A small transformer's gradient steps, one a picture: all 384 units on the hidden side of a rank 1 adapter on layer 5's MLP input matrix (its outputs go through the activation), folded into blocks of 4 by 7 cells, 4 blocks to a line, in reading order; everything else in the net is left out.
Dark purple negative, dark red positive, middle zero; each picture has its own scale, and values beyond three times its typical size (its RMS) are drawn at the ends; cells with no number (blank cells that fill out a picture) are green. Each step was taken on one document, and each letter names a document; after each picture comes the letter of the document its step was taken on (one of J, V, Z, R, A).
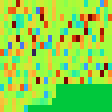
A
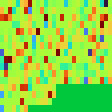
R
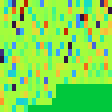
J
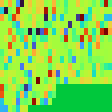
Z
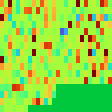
R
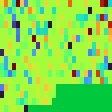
J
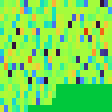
A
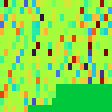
J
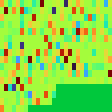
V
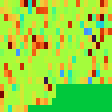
Z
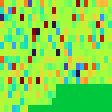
A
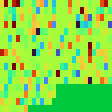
J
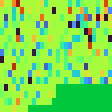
J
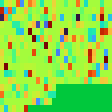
Z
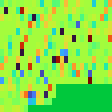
V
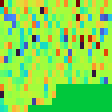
R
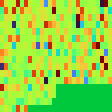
A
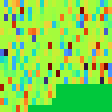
A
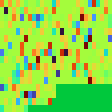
V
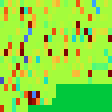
V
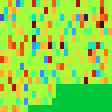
Z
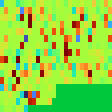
V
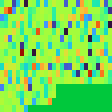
A
